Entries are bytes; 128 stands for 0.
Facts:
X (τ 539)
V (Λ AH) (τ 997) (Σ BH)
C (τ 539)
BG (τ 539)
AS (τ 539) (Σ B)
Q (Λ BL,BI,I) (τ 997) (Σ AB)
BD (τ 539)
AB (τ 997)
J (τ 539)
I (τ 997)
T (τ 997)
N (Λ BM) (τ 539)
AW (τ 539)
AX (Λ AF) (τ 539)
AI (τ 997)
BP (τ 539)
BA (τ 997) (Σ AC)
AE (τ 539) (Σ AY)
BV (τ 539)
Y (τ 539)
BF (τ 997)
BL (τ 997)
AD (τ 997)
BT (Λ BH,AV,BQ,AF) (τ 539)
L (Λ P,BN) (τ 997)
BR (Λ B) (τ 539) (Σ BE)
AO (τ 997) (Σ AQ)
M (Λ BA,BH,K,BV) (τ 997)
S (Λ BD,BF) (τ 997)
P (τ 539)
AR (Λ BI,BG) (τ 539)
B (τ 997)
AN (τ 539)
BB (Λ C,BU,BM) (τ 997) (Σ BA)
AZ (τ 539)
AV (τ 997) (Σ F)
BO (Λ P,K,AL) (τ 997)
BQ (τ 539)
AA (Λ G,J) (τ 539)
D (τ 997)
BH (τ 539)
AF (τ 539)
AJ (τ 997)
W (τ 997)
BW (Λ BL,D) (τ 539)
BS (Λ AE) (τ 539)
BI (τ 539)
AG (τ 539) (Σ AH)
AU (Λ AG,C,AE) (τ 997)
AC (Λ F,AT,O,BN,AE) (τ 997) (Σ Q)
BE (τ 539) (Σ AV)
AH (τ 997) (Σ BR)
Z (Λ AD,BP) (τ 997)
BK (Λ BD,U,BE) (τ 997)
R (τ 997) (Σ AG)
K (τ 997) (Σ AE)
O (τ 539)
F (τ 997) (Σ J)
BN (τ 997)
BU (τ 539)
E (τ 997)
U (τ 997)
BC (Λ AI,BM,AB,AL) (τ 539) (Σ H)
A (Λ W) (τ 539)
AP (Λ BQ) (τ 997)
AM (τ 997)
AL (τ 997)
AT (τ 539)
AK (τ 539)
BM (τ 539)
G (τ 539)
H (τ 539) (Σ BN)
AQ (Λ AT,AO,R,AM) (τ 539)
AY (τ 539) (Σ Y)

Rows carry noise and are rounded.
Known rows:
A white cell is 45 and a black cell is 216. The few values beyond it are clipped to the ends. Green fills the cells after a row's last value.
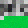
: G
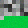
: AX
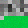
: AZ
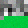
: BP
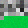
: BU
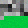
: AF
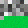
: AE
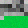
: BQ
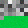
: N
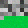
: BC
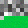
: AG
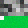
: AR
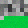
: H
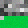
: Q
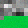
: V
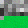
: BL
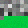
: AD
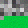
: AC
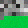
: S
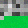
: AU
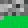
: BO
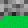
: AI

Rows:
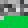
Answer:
BW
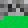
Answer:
BV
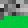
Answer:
BF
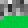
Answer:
O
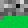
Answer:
K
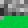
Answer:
I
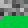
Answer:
F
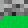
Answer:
AL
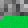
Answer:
AV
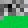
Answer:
BD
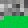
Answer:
L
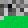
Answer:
BE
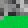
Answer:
U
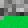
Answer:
D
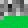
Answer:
AT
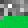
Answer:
Z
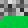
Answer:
BM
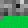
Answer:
BA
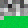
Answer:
AQ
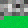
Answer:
BB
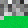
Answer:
BS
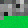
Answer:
M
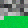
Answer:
BT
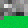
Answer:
AH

